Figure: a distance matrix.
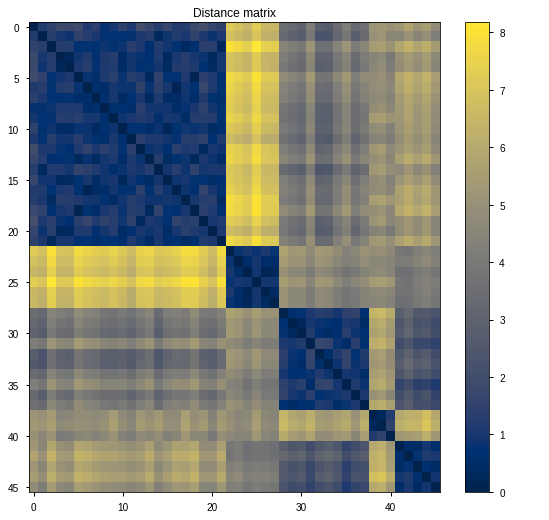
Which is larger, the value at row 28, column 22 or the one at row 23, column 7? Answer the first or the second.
the second
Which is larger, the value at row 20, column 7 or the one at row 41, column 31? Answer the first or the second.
the second
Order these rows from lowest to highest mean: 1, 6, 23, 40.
1, 6, 40, 23
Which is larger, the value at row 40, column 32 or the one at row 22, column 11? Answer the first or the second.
the second
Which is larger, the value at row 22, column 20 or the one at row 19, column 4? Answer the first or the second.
the first
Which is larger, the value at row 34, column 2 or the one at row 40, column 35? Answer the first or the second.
the second
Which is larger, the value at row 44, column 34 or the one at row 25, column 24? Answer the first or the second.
the first
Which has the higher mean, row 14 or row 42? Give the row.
42
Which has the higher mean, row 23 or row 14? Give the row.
23
